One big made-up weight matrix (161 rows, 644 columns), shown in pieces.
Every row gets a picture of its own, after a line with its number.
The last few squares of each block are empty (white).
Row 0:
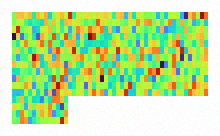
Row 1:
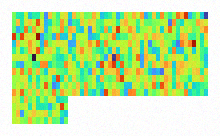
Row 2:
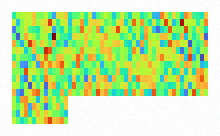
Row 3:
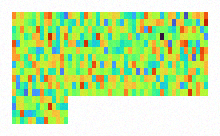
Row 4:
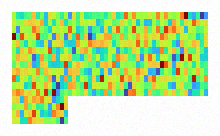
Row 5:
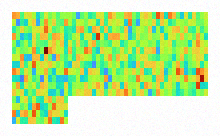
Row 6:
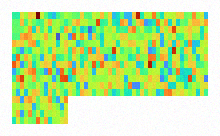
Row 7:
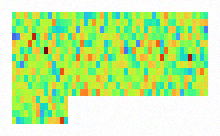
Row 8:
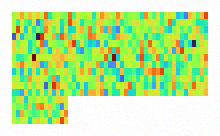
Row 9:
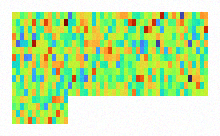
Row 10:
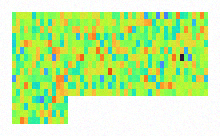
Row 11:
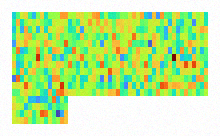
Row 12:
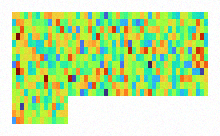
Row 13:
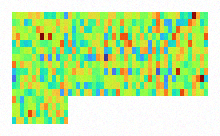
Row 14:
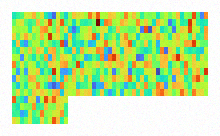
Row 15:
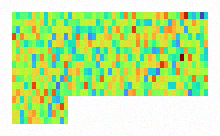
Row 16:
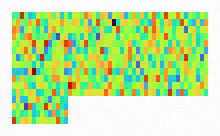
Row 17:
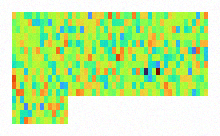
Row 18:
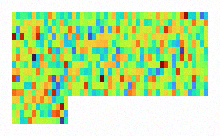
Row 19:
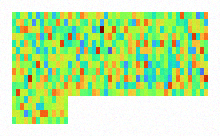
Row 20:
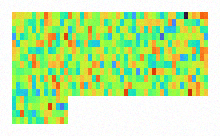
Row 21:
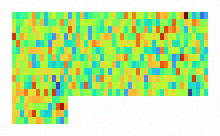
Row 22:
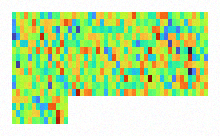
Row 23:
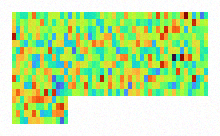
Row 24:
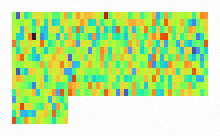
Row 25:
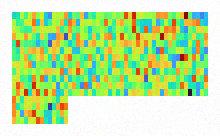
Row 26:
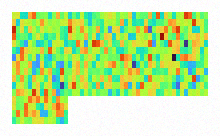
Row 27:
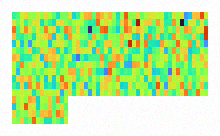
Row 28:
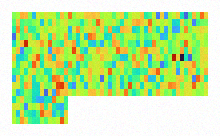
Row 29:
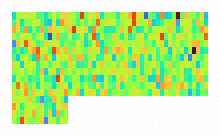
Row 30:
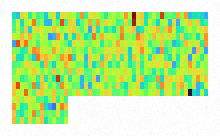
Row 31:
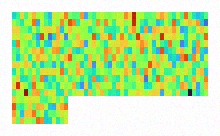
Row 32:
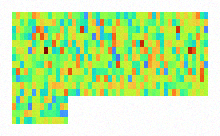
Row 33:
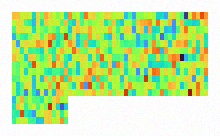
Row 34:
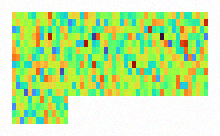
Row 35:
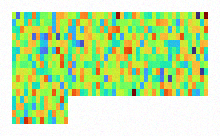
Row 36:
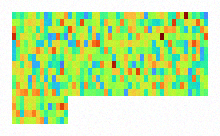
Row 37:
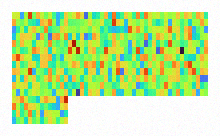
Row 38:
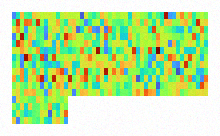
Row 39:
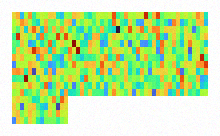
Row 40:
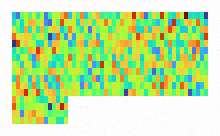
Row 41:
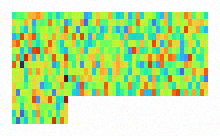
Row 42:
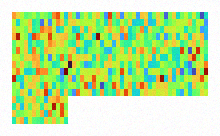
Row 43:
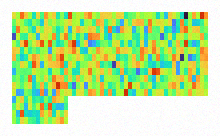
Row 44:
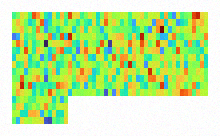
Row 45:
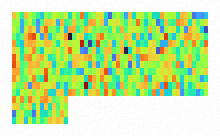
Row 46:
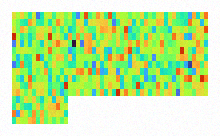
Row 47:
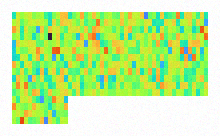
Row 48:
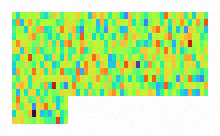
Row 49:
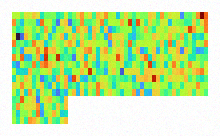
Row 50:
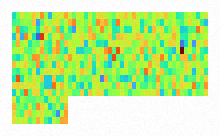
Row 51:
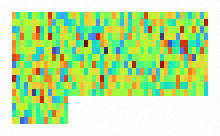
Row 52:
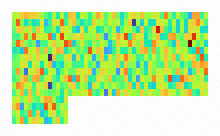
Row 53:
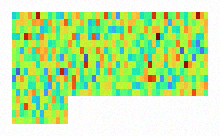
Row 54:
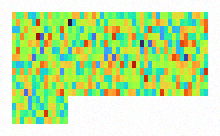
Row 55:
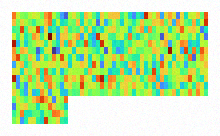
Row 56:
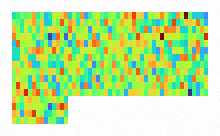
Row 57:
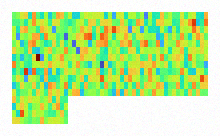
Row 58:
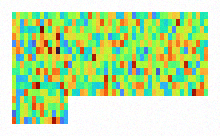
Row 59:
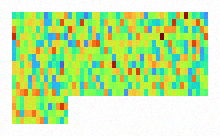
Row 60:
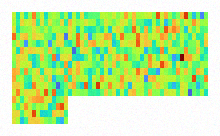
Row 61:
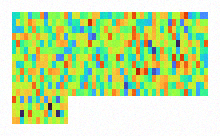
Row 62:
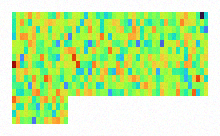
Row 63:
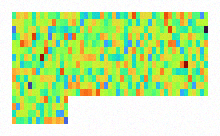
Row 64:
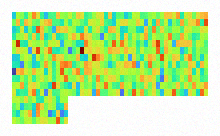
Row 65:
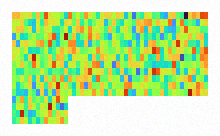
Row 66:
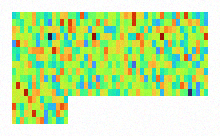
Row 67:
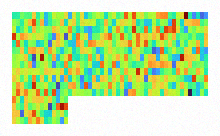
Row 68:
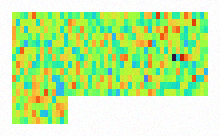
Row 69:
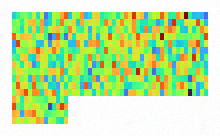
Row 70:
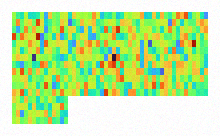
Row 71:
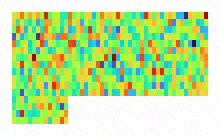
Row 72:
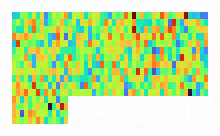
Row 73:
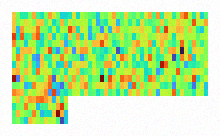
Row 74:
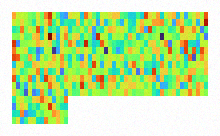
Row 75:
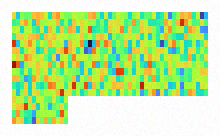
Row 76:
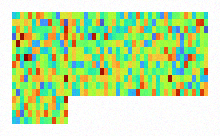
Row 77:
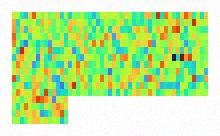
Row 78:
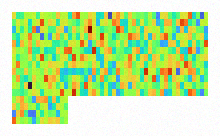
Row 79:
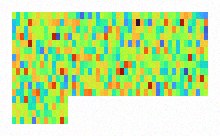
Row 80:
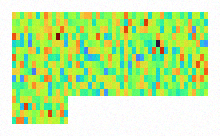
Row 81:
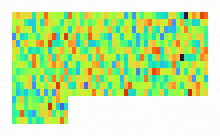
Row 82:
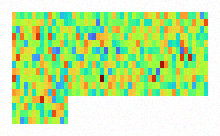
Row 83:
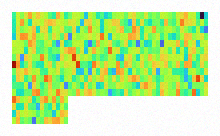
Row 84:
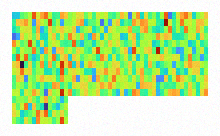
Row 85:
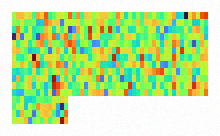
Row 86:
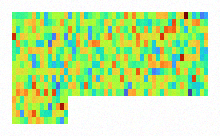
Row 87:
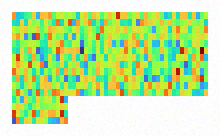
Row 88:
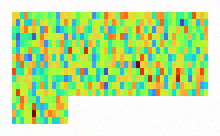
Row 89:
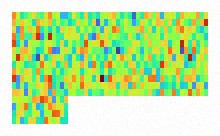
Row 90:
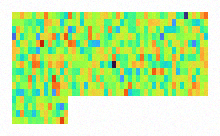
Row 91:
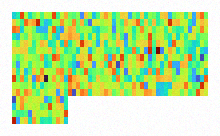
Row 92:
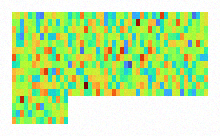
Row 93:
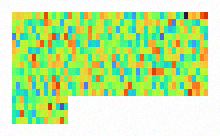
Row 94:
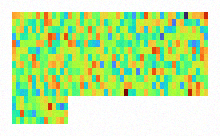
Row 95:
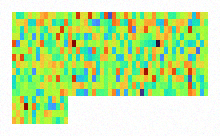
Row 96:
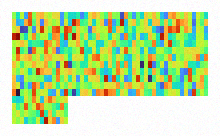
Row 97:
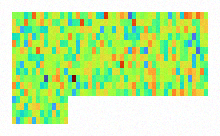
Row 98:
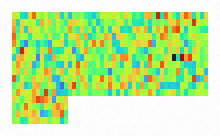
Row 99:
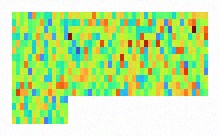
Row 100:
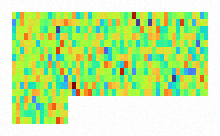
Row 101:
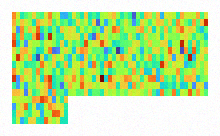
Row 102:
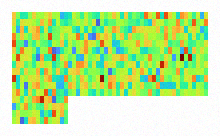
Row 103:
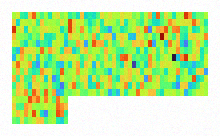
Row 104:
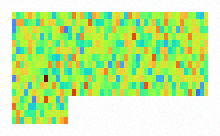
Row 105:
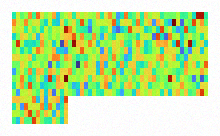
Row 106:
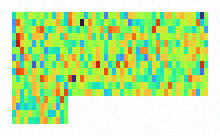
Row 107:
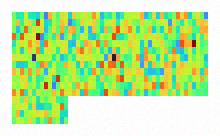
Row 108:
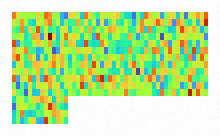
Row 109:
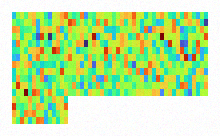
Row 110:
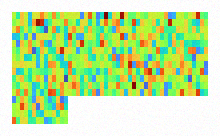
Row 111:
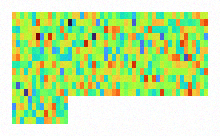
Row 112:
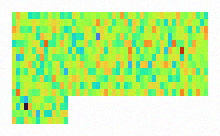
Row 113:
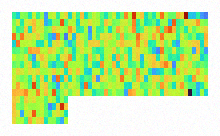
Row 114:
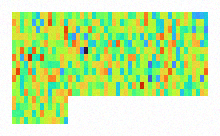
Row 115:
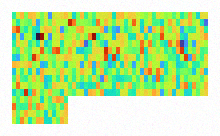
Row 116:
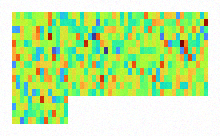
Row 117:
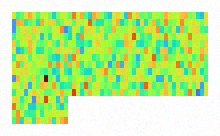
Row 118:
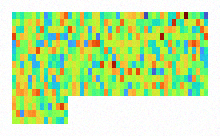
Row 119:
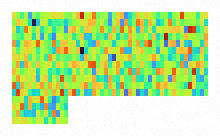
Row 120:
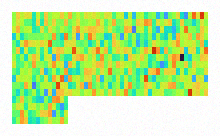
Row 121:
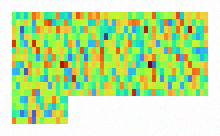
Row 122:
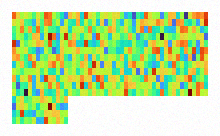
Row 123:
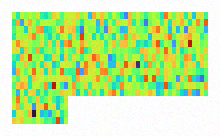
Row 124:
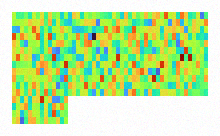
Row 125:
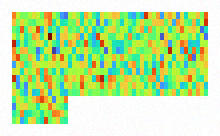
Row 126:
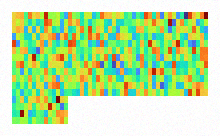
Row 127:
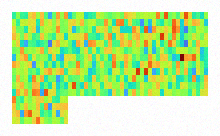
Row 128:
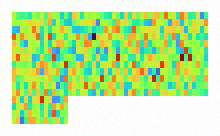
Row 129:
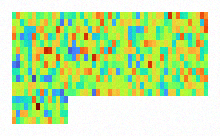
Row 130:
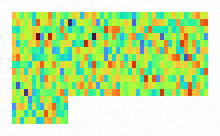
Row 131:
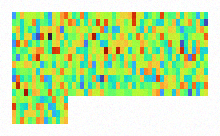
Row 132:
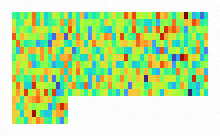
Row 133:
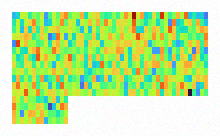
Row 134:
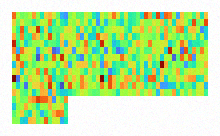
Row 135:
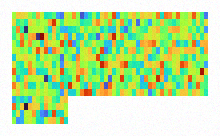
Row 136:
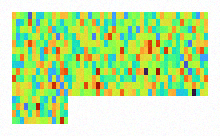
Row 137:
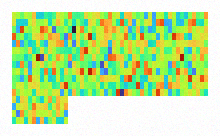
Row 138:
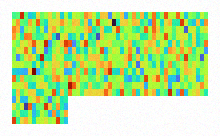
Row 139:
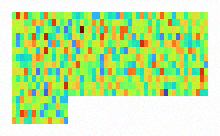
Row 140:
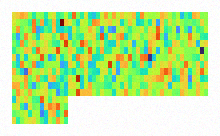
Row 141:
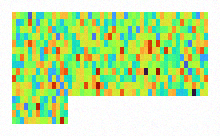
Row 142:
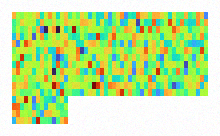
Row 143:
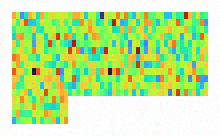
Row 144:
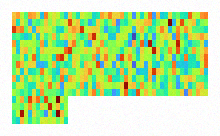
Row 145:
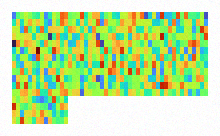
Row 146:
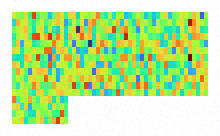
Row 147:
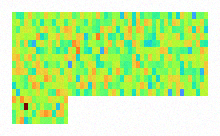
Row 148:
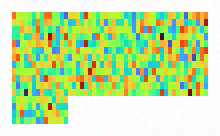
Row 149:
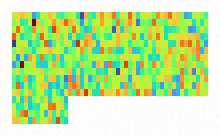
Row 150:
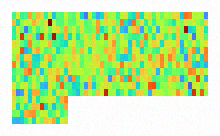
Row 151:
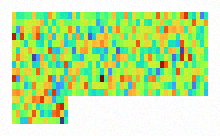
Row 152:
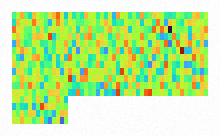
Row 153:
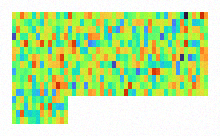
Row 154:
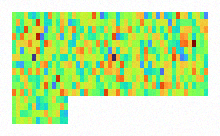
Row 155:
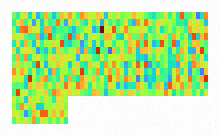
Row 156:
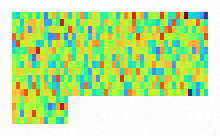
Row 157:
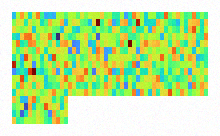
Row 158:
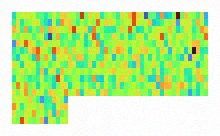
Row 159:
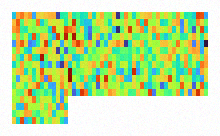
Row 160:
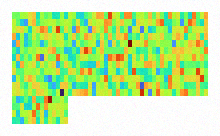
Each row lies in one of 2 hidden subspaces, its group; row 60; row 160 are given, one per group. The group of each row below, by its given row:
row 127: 60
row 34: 60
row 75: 160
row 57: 160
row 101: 60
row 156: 60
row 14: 160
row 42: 160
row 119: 160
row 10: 60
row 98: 60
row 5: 160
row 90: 60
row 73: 60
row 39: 160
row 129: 160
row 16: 160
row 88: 160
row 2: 160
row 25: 60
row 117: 160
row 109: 60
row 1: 60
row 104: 160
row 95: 160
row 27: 160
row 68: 60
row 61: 60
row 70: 60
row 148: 60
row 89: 60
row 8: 60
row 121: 160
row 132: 60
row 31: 60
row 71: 60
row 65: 60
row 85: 60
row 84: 160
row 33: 60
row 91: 160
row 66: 60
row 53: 160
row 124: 60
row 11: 60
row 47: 60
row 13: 160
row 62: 160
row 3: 60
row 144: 60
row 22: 160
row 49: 160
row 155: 160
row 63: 160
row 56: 60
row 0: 60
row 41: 160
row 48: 160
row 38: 160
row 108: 60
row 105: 160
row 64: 160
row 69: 60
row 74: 60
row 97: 160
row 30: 60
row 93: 60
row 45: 160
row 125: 60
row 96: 160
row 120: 60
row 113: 60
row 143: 160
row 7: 160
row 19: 160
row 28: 60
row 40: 60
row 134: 60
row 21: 60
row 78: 160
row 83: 160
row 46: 160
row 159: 160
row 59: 60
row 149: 160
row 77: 60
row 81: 60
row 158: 60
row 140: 160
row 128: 60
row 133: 60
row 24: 160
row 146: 160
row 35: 160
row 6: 160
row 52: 160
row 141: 160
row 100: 160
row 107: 60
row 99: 160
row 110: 160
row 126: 60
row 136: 160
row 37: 160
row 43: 60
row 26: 60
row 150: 160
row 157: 160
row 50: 60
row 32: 160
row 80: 160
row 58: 160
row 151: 60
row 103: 60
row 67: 60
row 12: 160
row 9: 160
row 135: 160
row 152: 160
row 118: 60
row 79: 160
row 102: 60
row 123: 160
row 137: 160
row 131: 60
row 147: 160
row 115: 60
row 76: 160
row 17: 160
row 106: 160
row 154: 60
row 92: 160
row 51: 60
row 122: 60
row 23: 60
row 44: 160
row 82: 60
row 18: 60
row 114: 160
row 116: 60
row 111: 60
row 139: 160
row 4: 60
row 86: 60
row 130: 60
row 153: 60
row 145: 60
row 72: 60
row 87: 160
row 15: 60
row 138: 160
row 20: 60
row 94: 60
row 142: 160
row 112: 160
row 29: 60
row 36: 60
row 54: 60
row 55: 60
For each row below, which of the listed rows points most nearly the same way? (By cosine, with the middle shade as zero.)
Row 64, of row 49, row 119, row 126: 49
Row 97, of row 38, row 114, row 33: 38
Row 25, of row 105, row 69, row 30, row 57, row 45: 69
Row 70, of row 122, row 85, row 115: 122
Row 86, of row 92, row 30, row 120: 30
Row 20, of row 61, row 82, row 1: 82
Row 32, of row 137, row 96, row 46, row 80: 96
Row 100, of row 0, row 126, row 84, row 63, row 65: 63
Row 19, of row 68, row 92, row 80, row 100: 80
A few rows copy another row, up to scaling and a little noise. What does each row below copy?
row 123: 48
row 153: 43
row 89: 101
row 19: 155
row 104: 117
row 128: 124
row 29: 158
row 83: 62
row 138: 16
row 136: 141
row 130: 111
